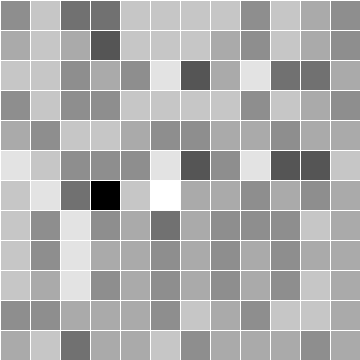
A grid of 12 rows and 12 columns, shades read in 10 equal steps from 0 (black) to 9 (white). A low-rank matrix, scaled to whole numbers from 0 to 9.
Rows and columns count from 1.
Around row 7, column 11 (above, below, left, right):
3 7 6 6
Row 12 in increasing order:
4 5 5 6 6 6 6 6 6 6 7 7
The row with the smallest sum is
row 6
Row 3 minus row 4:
2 0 0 1 -2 1 -4 -1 3 -3 -2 1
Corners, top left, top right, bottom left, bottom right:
5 5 6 6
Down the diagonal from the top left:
5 7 5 5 6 8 6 5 6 5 7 6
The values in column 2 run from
5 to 8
